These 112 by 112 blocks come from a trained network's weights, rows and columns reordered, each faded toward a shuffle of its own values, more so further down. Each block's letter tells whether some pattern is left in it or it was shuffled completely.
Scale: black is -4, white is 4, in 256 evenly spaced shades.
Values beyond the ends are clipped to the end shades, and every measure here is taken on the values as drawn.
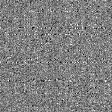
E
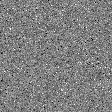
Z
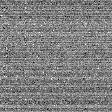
E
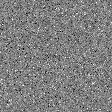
Z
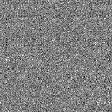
E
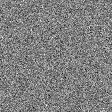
Z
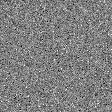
Z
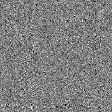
E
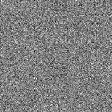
E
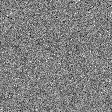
Z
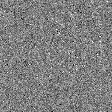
E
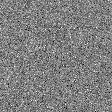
Z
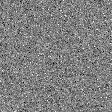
Z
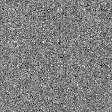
E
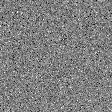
Z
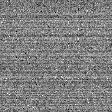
E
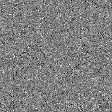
E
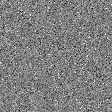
Z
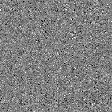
E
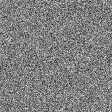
Z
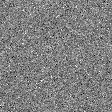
Z
